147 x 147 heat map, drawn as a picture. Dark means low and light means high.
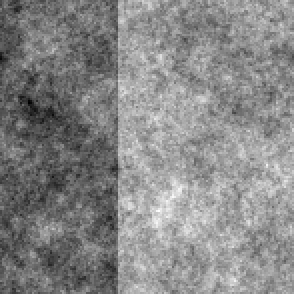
Overall the values sit about 50% of the way up the scale. There are no regular stripes. The middle left is the ninth with the lowest average. The right part is higher, past a seam about 40% of the way across.
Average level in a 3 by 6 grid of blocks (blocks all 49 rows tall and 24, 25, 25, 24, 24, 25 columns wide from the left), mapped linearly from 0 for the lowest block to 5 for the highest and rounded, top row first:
113433 | 003544 | 113554
